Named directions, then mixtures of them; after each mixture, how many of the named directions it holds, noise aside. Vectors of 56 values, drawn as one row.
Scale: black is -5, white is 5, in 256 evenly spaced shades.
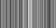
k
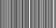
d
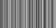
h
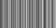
one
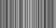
two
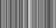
two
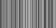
three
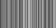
three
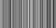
three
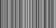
two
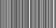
one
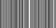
two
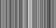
one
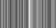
three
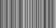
two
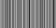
one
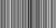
three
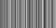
one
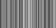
three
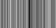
three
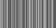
one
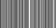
two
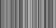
three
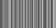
two
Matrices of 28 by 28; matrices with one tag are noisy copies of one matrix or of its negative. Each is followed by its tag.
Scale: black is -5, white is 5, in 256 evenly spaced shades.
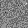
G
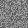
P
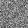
G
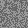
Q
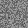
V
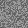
P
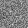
P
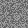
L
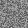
Q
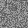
Q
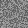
G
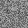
Q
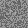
P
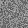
G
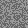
L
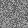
G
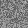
G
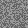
L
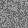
Q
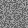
L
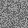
Q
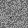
P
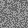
Q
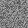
P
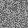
Q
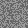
L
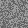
G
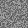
P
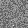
G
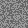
L
